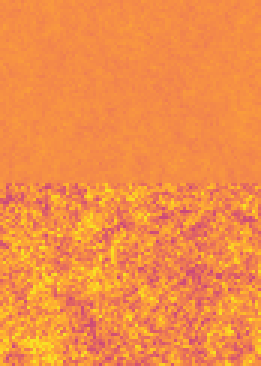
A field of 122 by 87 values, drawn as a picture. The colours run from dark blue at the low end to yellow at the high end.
Seam: horizontal, 50% of the way down, the top part calmer. Odd rows or columns: none. Mirror symmetry: none. Slope: none.
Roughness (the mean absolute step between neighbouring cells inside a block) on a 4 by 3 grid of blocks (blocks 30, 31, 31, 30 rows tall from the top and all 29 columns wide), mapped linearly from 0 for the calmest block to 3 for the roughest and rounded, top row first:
0 0 0 | 0 0 0 | 3 3 3 | 3 3 3
